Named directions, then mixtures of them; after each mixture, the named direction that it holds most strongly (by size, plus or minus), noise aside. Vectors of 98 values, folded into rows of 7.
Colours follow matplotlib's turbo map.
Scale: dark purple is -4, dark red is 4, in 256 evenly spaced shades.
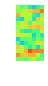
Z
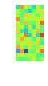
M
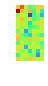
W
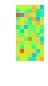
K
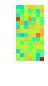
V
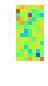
W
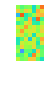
K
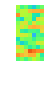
Z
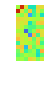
W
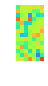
V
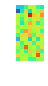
W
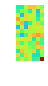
V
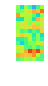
Z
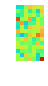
V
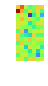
W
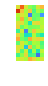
W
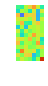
K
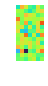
M
